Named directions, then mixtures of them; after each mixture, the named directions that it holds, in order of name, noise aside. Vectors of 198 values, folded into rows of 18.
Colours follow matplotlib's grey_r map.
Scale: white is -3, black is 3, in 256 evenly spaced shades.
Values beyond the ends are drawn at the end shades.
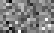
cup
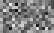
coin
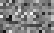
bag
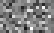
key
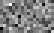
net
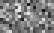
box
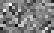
box, coin, net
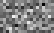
coin, key, net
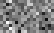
cup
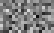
bag, coin, key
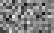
bag, key, net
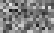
coin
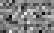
bag, key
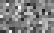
bag, box, cup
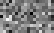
bag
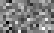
cup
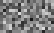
box, coin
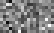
cup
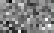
cup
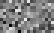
box, cup, net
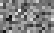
bag, coin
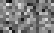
box, cup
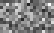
box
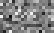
bag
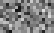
box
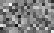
coin, net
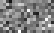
cup, key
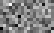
net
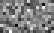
box, key, net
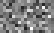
key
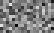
bag, key, net
